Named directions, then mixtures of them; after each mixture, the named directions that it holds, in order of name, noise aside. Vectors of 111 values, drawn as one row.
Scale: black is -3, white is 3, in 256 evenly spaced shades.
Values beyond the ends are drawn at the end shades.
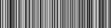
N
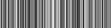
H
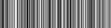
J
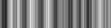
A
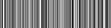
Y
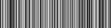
N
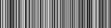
N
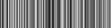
H, J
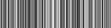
H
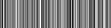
J, Y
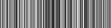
H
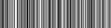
J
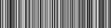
N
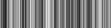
A, H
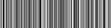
Y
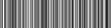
J, Y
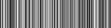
N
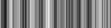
A, H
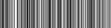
J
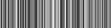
H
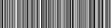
J, Y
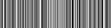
H, Y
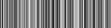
H, Y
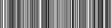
A, Y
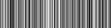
H, N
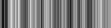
A, J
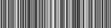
H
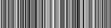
H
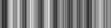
A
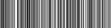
H, J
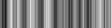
A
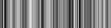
A, Y
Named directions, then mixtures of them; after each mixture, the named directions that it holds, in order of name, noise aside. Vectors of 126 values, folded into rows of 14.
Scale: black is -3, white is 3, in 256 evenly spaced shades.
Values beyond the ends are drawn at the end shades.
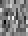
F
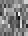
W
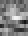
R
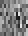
F, W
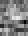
R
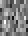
F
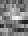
R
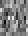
F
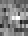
R, W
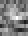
R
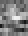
R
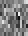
W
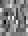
F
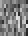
F, W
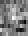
F, R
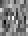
F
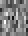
F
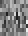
F, W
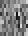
F, W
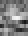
R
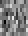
F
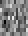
F
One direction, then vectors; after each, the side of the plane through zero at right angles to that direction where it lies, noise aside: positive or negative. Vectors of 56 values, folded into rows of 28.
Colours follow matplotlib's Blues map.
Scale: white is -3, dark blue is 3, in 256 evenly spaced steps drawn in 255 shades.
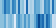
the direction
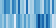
positive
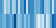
negative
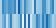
positive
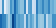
negative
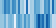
positive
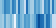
positive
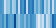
negative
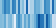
positive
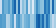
positive
